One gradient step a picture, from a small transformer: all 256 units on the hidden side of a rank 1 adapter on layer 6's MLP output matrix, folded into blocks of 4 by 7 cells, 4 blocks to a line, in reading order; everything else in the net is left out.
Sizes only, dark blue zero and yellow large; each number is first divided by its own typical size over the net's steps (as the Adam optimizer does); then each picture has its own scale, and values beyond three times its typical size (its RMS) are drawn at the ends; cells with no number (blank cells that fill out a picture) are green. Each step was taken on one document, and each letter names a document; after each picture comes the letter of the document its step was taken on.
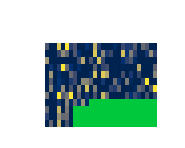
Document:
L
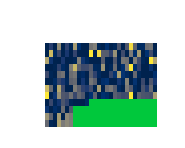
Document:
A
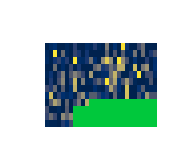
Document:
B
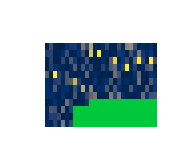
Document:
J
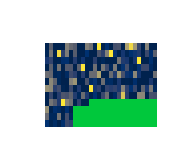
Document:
A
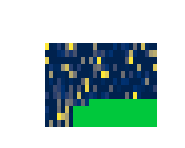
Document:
L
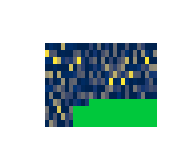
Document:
B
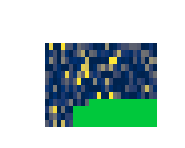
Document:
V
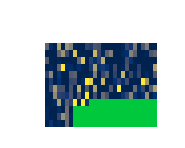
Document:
L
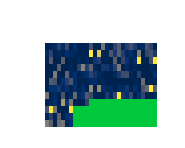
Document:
J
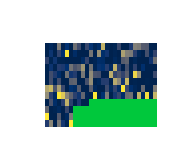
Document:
A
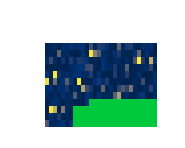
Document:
J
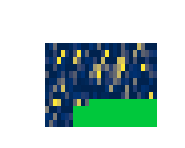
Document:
B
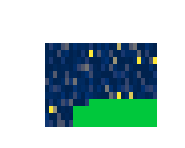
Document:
J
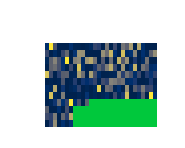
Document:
B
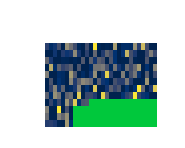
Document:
L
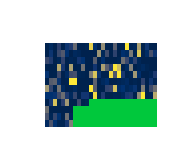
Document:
A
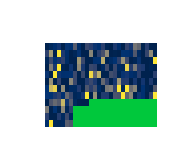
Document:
A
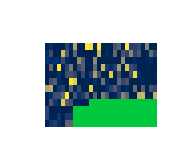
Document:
A
